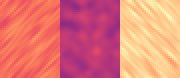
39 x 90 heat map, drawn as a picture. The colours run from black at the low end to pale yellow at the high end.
The table splits into one row of 3 panels. Panel 1,1: high, slanting up to the right, faint in contrast. Panel 1,2: middling, blotchy, faint in contrast. Panel 1,3: very high, slanting down to the right, faint in contrast.
